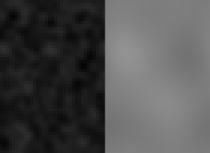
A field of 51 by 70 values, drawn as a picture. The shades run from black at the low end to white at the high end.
The table splits into one row of 2 panels. Panel 1,1: very low, blotchy, faint in contrast. Panel 1,2: middling, smooth, faint in contrast.
